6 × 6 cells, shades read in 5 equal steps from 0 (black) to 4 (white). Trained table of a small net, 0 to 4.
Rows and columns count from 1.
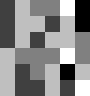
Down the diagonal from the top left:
1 3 1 2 0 4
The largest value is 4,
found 3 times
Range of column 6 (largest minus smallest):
4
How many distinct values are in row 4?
3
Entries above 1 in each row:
4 3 4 6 4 3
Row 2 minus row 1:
0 0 1 -1 -1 0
